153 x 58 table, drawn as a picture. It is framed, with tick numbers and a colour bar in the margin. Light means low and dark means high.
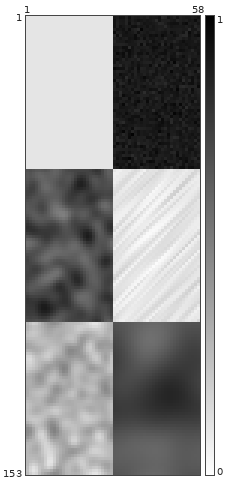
It is made of 3 by 2 panels. Panel 1,1: very low, flat. Panel 1,2: very high, fine-grained, faint in contrast. Panel 2,1: high, blotchy. Panel 2,2: very low, slanting up to the right, faint in contrast. Panel 3,1: low, blotchy. Panel 3,2: high, smooth.
